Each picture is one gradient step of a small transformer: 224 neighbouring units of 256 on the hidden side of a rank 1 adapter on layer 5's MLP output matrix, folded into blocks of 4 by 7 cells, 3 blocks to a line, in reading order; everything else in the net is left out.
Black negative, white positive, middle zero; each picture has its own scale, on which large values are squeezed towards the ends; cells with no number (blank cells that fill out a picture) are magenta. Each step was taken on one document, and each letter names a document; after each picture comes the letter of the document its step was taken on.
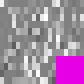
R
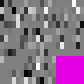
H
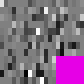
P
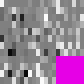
P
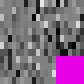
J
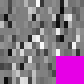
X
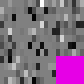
J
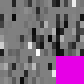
J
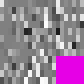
P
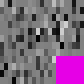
H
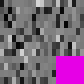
X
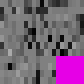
J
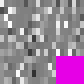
X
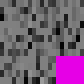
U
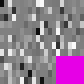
X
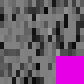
U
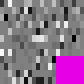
H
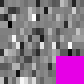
X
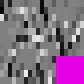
H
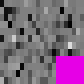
X
